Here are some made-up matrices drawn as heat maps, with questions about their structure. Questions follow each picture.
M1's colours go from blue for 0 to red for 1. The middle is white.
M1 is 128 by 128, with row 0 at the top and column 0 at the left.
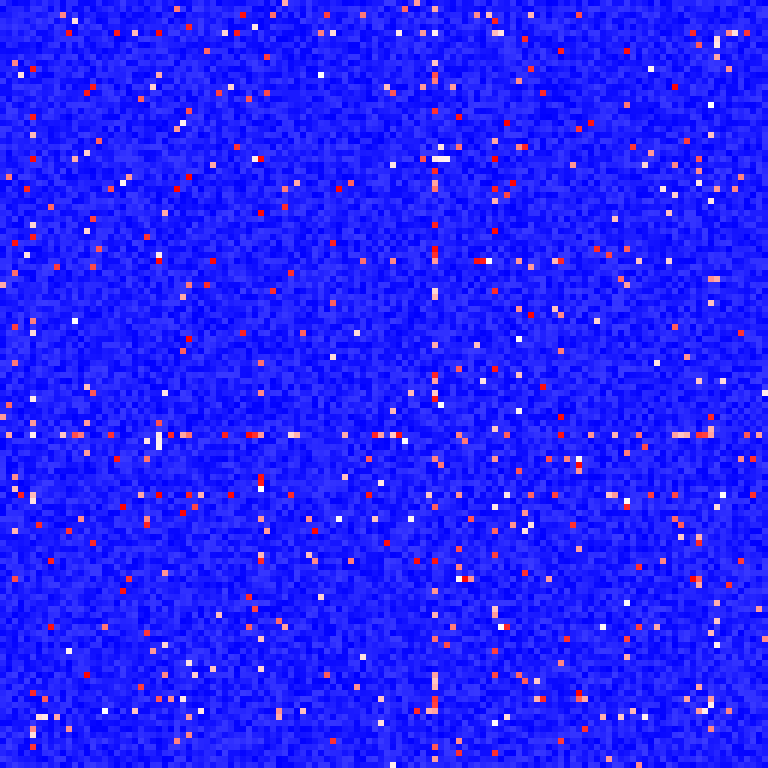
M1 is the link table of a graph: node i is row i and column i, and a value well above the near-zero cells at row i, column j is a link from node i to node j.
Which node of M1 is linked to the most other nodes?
node 72
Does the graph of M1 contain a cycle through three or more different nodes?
yes
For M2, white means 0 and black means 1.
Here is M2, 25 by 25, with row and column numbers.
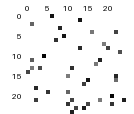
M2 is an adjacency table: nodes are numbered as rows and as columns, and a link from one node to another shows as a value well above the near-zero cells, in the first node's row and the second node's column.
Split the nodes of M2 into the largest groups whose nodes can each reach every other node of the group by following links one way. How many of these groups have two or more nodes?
3
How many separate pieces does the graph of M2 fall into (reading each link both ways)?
1
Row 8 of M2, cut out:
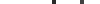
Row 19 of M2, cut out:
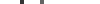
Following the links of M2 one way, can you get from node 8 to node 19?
no
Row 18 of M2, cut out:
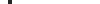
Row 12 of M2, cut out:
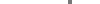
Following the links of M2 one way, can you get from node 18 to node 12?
no
